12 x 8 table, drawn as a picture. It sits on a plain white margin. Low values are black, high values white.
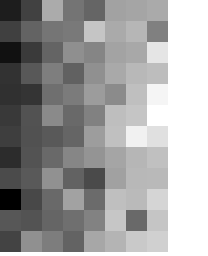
Overall the values sit about 50% of the way up the scale. There is an overall slope up to the right. There are no regular stripes. The middle right is the ninth with the highest average.
